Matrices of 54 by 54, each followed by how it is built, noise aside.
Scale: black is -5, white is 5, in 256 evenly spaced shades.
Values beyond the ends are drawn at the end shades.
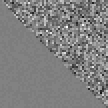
upper triangular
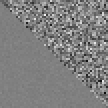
upper triangular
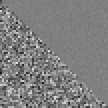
lower triangular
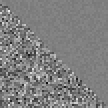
lower triangular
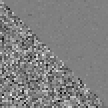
lower triangular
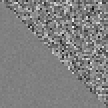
upper triangular
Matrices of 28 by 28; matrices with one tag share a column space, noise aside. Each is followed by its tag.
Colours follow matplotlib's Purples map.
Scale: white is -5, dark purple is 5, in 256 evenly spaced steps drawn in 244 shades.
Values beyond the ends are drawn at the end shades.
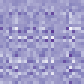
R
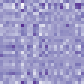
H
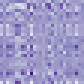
H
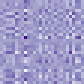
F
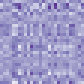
H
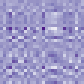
R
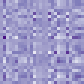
F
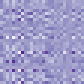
F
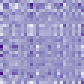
H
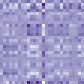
H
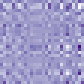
H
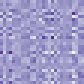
F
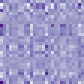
H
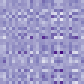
F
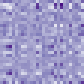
H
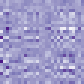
R
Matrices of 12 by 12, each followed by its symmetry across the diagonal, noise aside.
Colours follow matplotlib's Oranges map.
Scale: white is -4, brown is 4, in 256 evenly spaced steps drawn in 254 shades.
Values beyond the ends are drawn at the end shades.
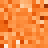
antisymmetric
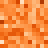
antisymmetric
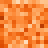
antisymmetric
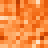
antisymmetric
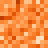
symmetric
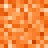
symmetric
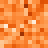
antisymmetric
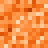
symmetric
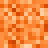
antisymmetric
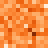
symmetric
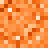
symmetric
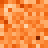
symmetric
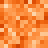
symmetric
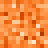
antisymmetric
